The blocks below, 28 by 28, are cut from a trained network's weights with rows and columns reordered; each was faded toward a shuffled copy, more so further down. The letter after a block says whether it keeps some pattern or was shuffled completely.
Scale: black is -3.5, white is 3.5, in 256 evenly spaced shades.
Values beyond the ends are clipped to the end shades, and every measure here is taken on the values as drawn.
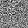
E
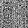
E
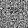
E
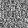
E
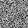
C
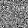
E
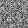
C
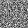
E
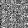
E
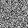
C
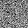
E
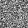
C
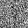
E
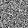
C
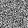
C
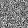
C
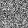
E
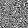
C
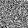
C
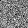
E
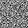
E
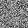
C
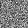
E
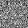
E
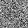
C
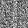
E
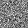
C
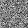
C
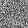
C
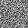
E
